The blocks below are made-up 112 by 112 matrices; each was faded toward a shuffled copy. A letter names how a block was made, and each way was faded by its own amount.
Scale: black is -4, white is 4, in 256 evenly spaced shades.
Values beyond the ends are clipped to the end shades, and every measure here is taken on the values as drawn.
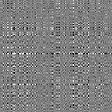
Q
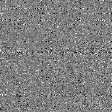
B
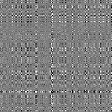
Q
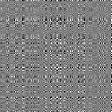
Q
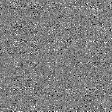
B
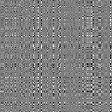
Q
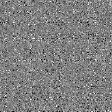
B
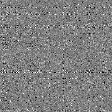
B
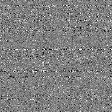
B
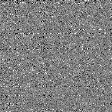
B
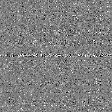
B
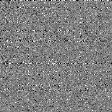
B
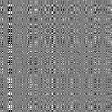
Q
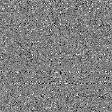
B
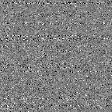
B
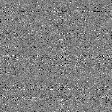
B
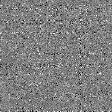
B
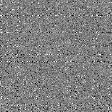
B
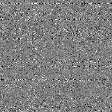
B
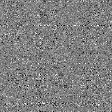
B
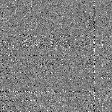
B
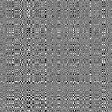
Q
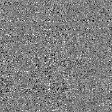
B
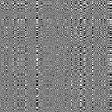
Q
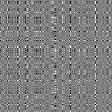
Q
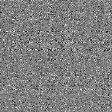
B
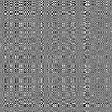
Q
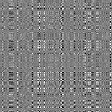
Q
